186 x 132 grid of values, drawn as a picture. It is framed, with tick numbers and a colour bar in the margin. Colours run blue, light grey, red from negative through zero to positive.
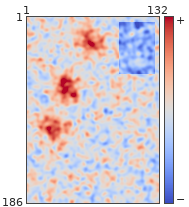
On average the colour sits 50% of the way up the scale. The top right is the ninth with the lowest average. An odd patch, lower than its surroundings, sits in the top right. There are three bumps. The ninth with the highest average is the middle left.
